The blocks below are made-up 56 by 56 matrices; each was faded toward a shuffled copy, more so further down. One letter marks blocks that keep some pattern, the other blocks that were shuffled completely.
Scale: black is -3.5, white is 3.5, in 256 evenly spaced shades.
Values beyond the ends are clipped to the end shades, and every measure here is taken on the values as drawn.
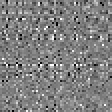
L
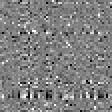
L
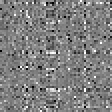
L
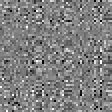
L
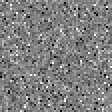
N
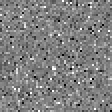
N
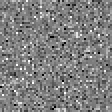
N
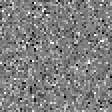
N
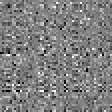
L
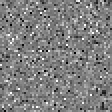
N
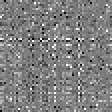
L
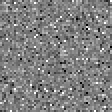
N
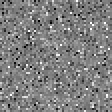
N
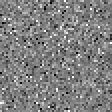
N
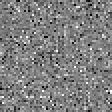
N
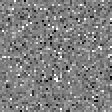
N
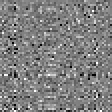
L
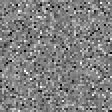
N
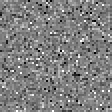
N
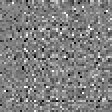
L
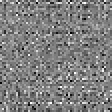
L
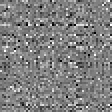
L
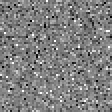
N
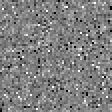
N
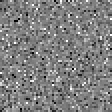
N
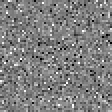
N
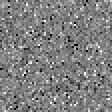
N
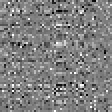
L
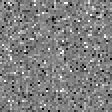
N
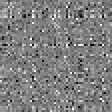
L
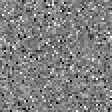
N
